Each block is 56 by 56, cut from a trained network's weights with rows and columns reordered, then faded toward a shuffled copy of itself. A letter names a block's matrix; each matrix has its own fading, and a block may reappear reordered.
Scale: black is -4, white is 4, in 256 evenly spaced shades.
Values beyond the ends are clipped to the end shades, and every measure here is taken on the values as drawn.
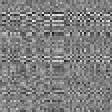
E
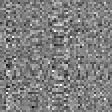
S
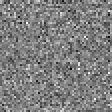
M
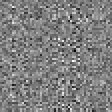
S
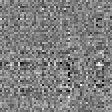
E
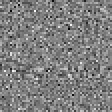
M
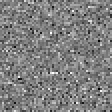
M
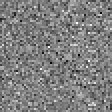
M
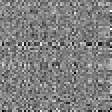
E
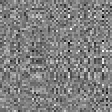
S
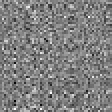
S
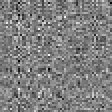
S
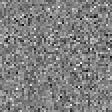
M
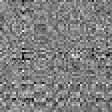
E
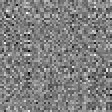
S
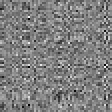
S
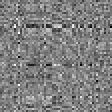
E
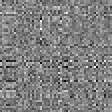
E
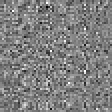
S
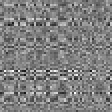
E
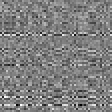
E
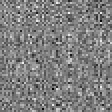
S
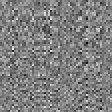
S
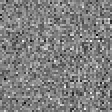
M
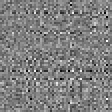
E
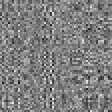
S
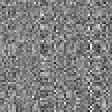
S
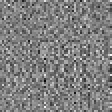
S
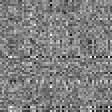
E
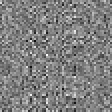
S
